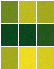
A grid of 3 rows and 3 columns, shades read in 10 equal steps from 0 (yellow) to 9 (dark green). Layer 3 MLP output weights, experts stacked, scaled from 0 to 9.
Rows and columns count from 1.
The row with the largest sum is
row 2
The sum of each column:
17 11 12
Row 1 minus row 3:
2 2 2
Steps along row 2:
same down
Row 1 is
5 2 3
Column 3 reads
3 8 1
